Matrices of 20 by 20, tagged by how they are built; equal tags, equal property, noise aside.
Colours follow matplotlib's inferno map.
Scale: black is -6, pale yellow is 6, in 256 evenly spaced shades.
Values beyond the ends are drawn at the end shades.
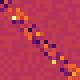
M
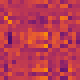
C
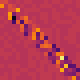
M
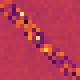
M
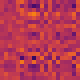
C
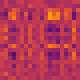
C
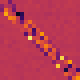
M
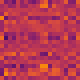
C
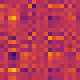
C
